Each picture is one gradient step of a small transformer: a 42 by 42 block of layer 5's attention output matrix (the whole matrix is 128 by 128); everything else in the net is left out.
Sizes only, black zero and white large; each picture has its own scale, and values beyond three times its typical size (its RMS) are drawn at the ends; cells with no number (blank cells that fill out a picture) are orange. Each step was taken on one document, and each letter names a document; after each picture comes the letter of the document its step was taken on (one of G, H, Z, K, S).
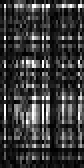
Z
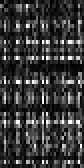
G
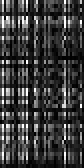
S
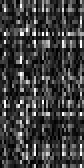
Z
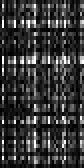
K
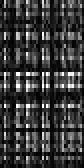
G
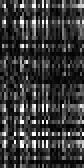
Z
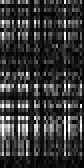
S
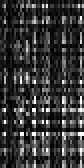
Z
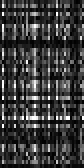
K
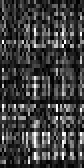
K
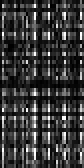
K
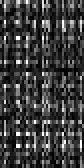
G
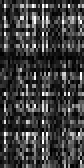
G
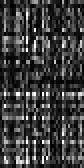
G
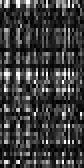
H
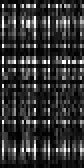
K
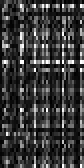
Z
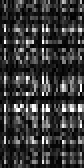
G
